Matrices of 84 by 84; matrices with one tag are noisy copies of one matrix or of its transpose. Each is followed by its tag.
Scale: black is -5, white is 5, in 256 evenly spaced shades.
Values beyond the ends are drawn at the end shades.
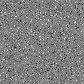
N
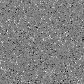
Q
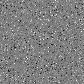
N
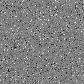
N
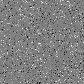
Q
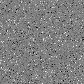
Q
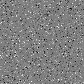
N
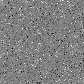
Q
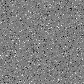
N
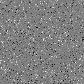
Q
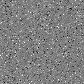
N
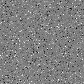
N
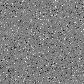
N
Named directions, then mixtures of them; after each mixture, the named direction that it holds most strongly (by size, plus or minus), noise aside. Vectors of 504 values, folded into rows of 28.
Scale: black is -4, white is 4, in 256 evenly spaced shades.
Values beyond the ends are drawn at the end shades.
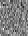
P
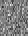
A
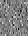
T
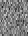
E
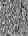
P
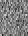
E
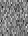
E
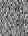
E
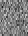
E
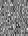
A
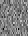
T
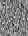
P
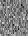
P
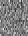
P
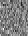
P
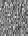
A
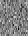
T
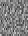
E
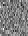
P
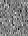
T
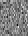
P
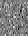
T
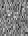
A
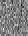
P
